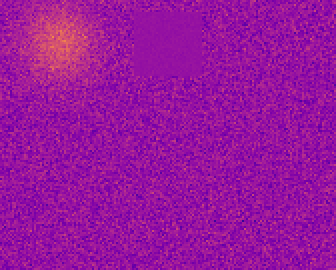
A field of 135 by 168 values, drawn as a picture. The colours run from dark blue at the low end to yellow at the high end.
An odd patch, calmer than its surroundings, sits in the top middle. On average the colour sits 30% of the way up the scale. No single row or column stands out from its neighbours. The halves do not mirror each other. A single bump stands in the top left. The top middle is the smoothest part. The ninth with the highest average is the top left.
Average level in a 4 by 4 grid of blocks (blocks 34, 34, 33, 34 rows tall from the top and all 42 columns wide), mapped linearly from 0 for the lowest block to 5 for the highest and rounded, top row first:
5 1 0 0 | 1 0 0 0 | 0 0 0 0 | 0 0 0 0
